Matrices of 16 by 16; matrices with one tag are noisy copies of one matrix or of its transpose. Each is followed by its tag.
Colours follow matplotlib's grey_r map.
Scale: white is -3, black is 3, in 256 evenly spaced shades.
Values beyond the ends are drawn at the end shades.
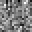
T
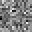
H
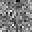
H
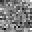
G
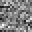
T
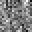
T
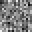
G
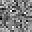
H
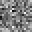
H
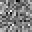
H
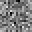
H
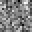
T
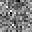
H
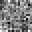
G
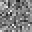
H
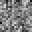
T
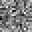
H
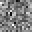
H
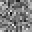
H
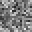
H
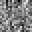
T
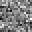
T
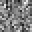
T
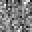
T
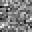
T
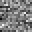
T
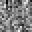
T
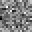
H
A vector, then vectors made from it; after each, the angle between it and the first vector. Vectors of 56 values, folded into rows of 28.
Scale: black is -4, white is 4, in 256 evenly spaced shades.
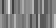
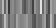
partly opposed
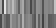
orthogonal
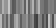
partly aligned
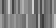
nearly parallel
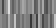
nearly parallel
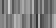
nearly parallel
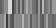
partly aligned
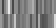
nearly parallel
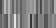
partly aligned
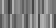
nearly opposite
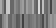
partly aligned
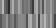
nearly opposite
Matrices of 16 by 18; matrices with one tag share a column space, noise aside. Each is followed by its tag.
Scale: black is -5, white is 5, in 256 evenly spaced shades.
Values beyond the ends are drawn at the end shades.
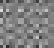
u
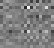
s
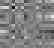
s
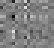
s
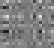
s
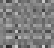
u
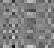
u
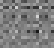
s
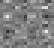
s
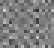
u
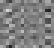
u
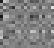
s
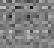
s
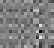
u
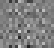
u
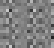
u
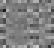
u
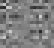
s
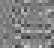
u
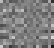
u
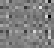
s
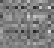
s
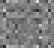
u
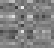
s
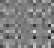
u
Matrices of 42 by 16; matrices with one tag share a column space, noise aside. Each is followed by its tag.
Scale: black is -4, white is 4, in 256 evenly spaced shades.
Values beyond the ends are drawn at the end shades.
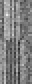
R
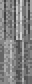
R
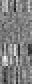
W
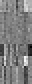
W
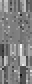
W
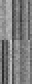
R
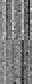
R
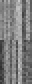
R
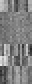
W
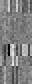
W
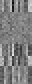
W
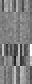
W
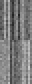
R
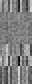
W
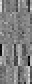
W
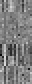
W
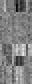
W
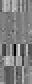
W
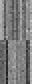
R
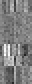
W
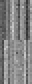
R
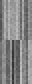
R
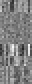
W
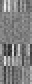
W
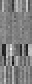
W
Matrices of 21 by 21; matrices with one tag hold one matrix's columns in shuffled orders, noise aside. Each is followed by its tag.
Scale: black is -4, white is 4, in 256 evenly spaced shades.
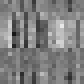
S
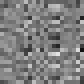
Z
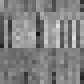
S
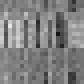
S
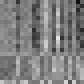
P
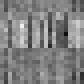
S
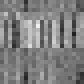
S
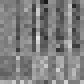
P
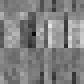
S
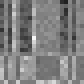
P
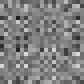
Z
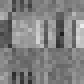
S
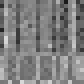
P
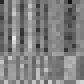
P
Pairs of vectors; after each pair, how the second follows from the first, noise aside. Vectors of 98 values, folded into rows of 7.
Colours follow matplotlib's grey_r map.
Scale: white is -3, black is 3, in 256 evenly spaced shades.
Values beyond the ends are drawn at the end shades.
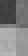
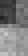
copied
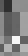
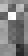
reversed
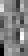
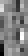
copied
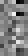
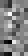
reversed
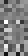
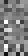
copied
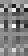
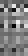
negated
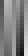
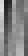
reversed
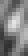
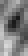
negated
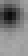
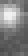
negated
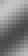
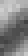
copied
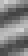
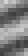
copied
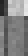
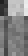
copied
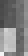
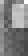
reversed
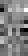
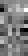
copied
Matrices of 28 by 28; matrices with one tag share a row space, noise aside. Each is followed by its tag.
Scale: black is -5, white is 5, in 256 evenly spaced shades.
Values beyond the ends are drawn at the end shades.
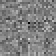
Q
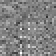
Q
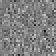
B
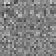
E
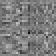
Q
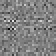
E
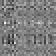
E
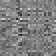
Q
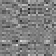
Q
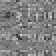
Q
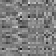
Q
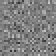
B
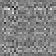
E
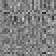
B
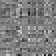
Q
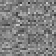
Q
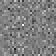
B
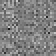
E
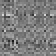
E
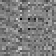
Q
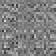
E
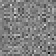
B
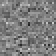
Q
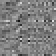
Q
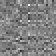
Q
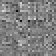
Q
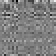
E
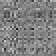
E
